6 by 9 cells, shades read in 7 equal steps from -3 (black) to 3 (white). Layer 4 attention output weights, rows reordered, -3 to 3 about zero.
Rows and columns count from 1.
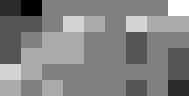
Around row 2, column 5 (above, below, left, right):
0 0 2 0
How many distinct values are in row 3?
3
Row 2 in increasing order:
-1 -1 0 0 1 1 1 2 2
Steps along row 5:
down down same same same same same down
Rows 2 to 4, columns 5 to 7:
1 0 2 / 0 0 -1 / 0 0 -1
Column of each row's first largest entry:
9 4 3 2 1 1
